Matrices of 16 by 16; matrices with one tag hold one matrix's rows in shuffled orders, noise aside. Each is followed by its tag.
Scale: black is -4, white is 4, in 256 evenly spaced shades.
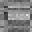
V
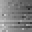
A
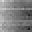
A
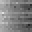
A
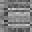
V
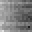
A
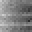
A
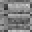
V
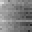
A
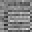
V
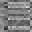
V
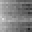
A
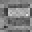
V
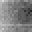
A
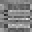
V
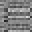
V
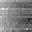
A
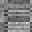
V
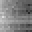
A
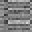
V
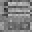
V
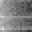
A
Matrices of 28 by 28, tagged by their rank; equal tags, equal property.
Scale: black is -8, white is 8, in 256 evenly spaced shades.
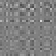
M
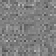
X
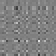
M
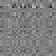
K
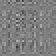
K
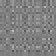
M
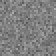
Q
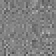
X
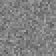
Q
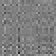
K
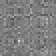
X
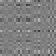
M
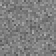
Q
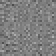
X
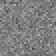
Q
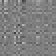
K
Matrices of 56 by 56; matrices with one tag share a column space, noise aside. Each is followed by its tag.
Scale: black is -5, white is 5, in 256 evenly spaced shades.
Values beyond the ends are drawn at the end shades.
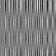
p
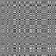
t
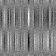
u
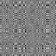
t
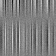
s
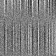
s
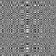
t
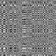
t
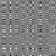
t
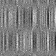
u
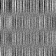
p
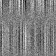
s
